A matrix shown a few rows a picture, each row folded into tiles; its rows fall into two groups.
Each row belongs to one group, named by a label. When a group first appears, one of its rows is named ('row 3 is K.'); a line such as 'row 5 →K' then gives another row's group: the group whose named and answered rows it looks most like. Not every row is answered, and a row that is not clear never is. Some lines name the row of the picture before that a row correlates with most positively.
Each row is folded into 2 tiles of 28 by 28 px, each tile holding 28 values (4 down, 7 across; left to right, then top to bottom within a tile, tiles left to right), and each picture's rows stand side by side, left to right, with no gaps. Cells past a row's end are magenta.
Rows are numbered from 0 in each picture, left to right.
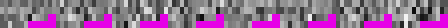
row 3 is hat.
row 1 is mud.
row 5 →hat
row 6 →mud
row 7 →mud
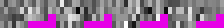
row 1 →mud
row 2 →mud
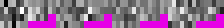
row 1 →hat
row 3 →mud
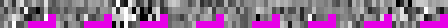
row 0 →mud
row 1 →hat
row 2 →mud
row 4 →hat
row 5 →hat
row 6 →mud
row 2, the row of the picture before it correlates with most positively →3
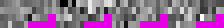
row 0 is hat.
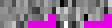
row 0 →mud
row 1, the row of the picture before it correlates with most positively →0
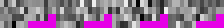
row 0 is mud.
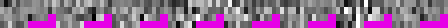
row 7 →mud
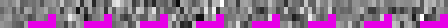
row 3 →hat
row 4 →mud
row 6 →mud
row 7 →hat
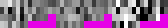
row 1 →mud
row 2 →mud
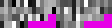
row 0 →mud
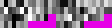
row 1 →hat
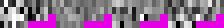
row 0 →mud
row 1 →mud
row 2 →hat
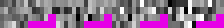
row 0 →mud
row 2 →hat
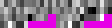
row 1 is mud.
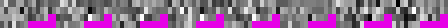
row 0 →mud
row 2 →hat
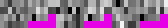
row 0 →hat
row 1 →hat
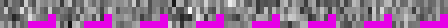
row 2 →mud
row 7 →mud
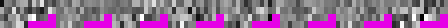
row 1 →mud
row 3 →mud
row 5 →hat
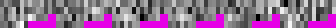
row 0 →hat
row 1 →hat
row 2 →mud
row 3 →mud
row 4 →hat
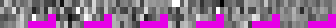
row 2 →hat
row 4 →hat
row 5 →mud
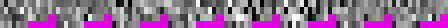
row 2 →hat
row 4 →mud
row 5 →mud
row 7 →mud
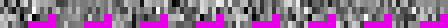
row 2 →hat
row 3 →hat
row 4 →mud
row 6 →hat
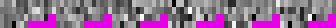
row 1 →mud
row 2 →hat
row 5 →hat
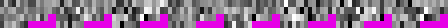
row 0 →mud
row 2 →hat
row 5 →mud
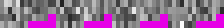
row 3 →mud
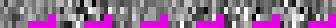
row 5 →mud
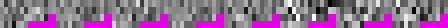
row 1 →mud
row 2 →hat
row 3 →mud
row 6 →hat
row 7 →mud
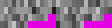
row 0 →mud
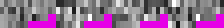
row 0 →hat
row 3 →hat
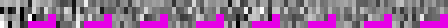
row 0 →hat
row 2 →hat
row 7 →hat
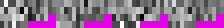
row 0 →mud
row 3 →mud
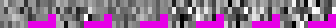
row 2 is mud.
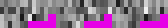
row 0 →hat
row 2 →hat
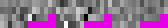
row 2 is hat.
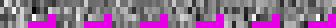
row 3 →mud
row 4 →hat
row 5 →mud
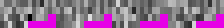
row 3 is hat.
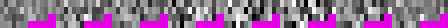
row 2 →mud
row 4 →mud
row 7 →hat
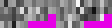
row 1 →mud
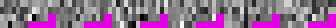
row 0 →hat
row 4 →hat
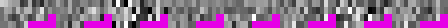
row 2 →mud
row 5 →mud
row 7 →mud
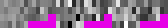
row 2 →mud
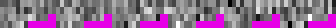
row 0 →hat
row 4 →hat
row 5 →hat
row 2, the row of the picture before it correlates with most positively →1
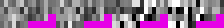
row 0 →mud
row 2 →hat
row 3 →hat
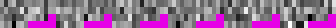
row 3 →hat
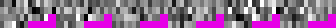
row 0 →mud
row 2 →mud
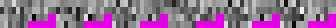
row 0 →hat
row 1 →hat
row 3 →hat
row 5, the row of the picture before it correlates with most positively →3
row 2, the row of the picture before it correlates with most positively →3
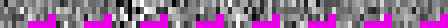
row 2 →hat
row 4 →mud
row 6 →mud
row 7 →mud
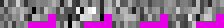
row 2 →mud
